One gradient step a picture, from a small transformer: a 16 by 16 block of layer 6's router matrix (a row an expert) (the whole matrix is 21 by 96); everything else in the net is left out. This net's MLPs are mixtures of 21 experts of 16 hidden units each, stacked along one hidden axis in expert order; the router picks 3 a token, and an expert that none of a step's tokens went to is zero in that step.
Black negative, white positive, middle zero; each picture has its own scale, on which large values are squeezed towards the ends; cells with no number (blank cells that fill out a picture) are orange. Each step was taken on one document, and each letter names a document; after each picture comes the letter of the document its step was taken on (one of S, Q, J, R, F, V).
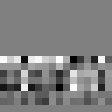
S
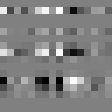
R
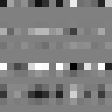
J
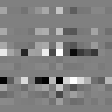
R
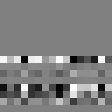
S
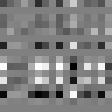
J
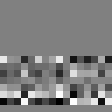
S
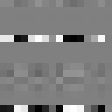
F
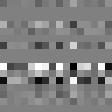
J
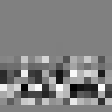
S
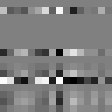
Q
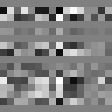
Q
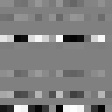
F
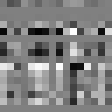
J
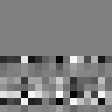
S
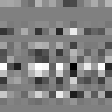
J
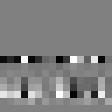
S
